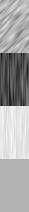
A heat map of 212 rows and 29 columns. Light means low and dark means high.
The table splits into 4 rows of 1 panel. Panel 1,1: low, slanting up to the right. Panel 2,1: high, streaked downward. Panel 3,1: very low, streaked downward, faint in contrast. Panel 4,1: low, flat.
